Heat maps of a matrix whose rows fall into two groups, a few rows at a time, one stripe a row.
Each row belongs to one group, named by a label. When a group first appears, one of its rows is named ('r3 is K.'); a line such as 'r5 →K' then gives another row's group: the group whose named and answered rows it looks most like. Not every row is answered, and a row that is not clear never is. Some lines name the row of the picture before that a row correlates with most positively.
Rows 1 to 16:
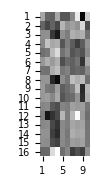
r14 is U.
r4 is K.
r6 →K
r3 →U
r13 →U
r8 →U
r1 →K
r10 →K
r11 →U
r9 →K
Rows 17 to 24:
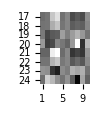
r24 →K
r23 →U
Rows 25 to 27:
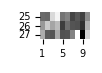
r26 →K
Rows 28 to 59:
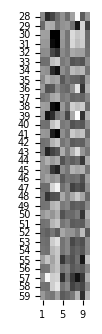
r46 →K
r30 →U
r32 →U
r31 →U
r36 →K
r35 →K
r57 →K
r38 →U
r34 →U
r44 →K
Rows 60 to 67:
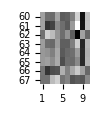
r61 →K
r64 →K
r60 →K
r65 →K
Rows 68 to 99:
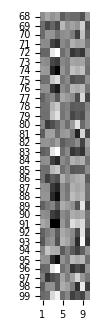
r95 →U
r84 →U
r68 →K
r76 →U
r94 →K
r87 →U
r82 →K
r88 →U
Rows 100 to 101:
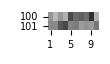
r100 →K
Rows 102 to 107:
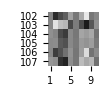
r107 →U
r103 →K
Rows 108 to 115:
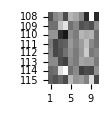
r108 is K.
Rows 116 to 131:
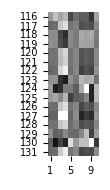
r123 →U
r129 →K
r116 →K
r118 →U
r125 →K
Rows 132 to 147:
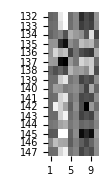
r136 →K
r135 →U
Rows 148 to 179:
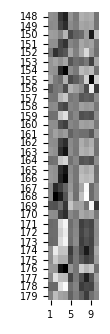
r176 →U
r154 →U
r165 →U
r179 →K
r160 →U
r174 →K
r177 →K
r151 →U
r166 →U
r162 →U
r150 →K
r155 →K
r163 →U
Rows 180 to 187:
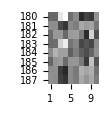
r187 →U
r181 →U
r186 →U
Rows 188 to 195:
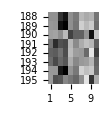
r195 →K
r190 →K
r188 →U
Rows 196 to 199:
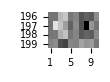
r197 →K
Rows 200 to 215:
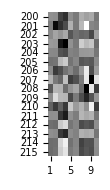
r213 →U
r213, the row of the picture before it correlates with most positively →199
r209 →K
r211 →U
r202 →K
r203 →U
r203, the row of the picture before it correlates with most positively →199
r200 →U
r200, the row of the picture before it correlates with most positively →199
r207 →K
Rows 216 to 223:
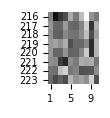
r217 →K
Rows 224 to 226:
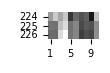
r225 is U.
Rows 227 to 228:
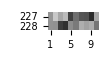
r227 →K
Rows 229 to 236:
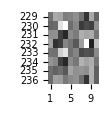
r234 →U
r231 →U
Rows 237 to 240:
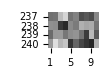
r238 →U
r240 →K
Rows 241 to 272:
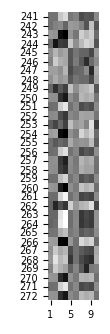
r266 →U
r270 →U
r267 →K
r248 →K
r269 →K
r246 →K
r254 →U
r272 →U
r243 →U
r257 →U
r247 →K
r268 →K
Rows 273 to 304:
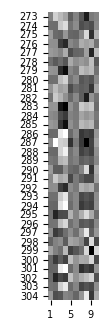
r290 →K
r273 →K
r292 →U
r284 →U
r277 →K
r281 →K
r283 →U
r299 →K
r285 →U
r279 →U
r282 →K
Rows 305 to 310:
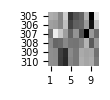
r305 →K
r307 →K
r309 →U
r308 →K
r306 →K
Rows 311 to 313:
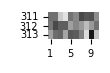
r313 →K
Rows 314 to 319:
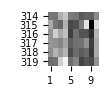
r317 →K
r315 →K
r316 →K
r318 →K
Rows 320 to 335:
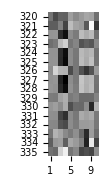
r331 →U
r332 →U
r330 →K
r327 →U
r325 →U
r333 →K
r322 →U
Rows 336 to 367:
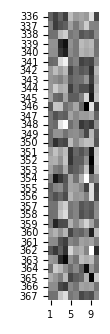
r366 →U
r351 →K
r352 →K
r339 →U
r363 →U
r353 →K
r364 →K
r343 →K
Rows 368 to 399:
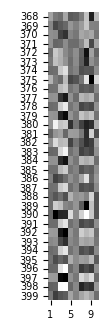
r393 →U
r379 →U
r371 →K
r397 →U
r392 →U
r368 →K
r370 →U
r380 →K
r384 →U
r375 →K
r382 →K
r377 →U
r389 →K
